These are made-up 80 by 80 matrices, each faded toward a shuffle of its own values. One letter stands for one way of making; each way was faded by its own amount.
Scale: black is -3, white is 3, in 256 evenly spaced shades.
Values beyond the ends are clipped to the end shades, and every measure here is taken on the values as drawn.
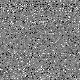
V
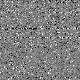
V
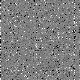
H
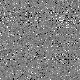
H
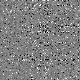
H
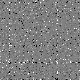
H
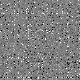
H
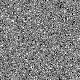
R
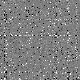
H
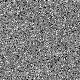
R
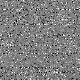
V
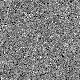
R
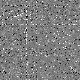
H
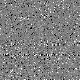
H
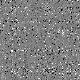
H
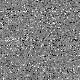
V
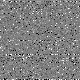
V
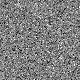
R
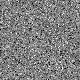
R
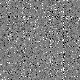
H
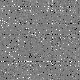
H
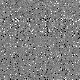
H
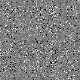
H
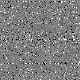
H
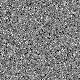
R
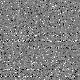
V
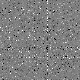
H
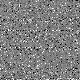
V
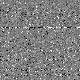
V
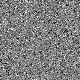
R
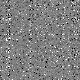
H
